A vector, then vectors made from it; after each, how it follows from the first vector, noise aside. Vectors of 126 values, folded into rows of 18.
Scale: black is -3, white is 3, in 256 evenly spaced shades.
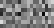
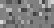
partly zeroed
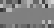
partly zeroed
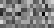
copied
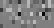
partly zeroed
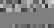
partly zeroed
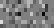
partly zeroed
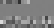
partly zeroed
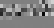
partly zeroed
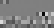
partly zeroed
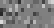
partly zeroed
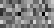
copied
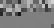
partly zeroed
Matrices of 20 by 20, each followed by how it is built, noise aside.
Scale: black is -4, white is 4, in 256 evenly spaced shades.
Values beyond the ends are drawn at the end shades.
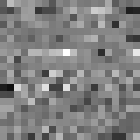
uneven rows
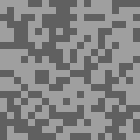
noise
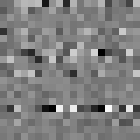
uneven rows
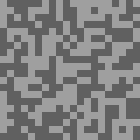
noise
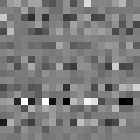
uneven rows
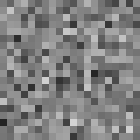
noise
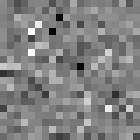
noise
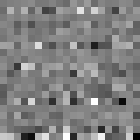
uneven rows
